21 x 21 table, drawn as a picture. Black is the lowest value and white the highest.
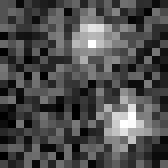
Overall the values sit about 30% of the way up the scale. There are two bumps. No row or column stands out.
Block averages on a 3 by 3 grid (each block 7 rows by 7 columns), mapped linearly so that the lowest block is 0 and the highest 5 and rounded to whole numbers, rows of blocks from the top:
051 | 011 | 014
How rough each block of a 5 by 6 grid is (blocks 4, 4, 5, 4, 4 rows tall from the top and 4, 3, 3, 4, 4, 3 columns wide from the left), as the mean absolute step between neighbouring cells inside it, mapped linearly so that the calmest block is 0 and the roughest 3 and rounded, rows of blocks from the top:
011222 | 232113 | 320222 | 102321 | 232220
